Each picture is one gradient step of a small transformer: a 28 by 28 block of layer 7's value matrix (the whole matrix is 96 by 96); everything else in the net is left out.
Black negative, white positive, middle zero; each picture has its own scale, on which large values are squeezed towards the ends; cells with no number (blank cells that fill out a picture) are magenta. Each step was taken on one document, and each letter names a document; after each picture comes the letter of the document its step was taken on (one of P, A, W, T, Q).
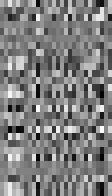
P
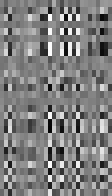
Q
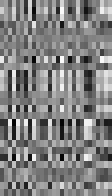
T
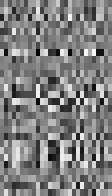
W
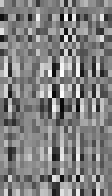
Q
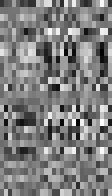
Q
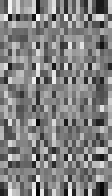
P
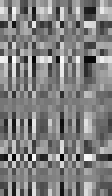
T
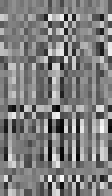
Q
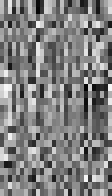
P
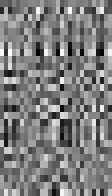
W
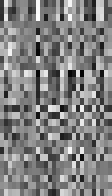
W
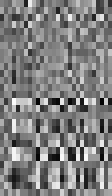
W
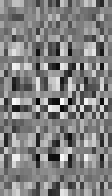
W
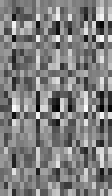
W
